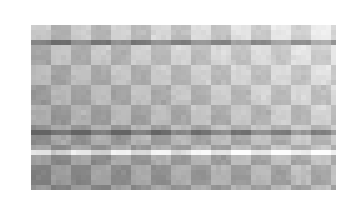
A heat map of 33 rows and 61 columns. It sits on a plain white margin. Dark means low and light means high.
Rows 4, 22 and 26 differ from the rows beside them. Overall the values sit about 70% of the way up the scale. The field climbs toward the top right. The top right is the ninth with the highest average.
